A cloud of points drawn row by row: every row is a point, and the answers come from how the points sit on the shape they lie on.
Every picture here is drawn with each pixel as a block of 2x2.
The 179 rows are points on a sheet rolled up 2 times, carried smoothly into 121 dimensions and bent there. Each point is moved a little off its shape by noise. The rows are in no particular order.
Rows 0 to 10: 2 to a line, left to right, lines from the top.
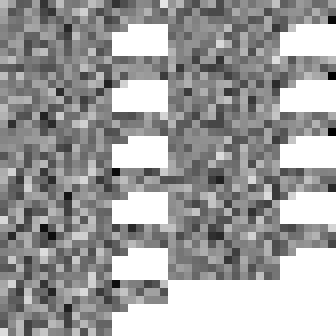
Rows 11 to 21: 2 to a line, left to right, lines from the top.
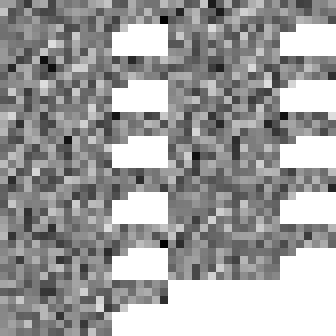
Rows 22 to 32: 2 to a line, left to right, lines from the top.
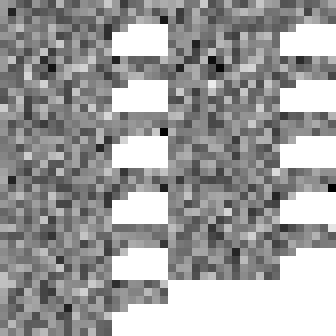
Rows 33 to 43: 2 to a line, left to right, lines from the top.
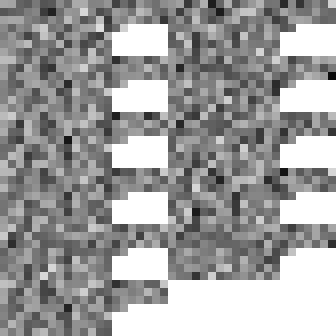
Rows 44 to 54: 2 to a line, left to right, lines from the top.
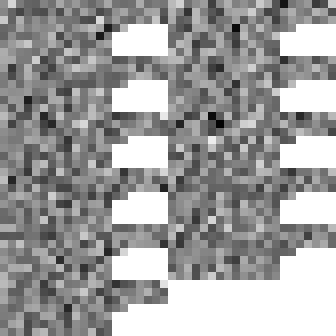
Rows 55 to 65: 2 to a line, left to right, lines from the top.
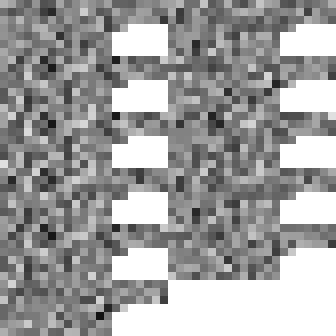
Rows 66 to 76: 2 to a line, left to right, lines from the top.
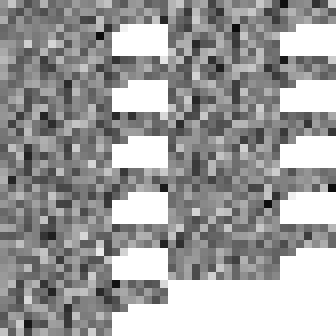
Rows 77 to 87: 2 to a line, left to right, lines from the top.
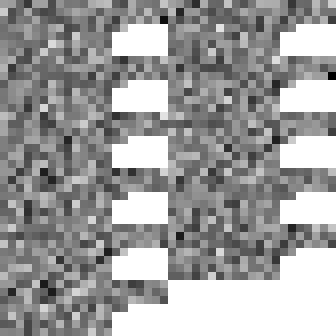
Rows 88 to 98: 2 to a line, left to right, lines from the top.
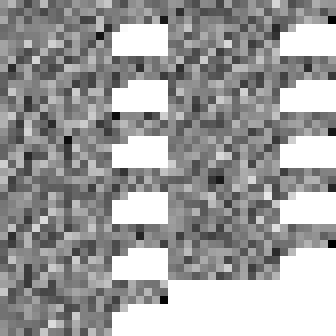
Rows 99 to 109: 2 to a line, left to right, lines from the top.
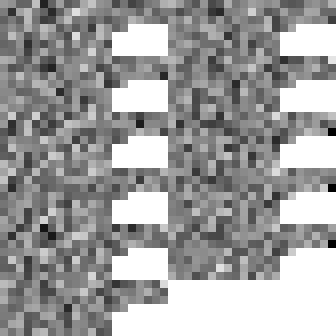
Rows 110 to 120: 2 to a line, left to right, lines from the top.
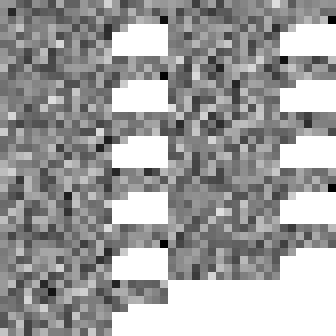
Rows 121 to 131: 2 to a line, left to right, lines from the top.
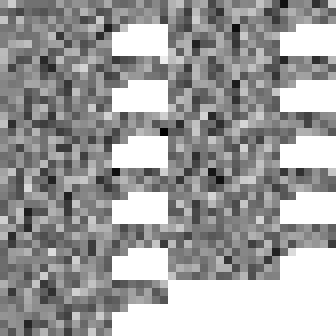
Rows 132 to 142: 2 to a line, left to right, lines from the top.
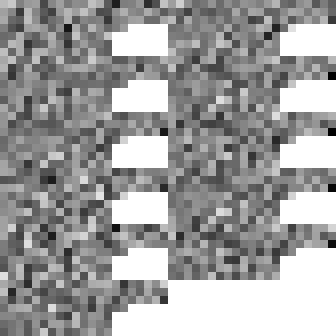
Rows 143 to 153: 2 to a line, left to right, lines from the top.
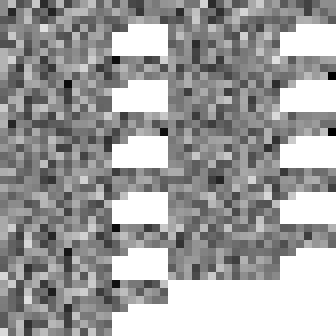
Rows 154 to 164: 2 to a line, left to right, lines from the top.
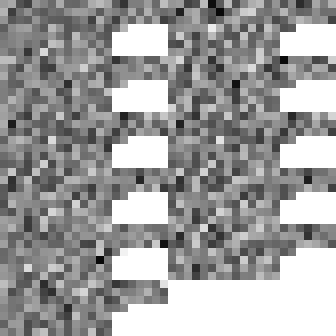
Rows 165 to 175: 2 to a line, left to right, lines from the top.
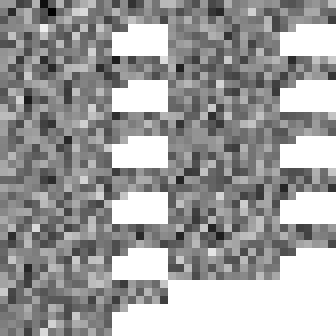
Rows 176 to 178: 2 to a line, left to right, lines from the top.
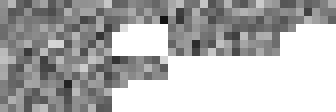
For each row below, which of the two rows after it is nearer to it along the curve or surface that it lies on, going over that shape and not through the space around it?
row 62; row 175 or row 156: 175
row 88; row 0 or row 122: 0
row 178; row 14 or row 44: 14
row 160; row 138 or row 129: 129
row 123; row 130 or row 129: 130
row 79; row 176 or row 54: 176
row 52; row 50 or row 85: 85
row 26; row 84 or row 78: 78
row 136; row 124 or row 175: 175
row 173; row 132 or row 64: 132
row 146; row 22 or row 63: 22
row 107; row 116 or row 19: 116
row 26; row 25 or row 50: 50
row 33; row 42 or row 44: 44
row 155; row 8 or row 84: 8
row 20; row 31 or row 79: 79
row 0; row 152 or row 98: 152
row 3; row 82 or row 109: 82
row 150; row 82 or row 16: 82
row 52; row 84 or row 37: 84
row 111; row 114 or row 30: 114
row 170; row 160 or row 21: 21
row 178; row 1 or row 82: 82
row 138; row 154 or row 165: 154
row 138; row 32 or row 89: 32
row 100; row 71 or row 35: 35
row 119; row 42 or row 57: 42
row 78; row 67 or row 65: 65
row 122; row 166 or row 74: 74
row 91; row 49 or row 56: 49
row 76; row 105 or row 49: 49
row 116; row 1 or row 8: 8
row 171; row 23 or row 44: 44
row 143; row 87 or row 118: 87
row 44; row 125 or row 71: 125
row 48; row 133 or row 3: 133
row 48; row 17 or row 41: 41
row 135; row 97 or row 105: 105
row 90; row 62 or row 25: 25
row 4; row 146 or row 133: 133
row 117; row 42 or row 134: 42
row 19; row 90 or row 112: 90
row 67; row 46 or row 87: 87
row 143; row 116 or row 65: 116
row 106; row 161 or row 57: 161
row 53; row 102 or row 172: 102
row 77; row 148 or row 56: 56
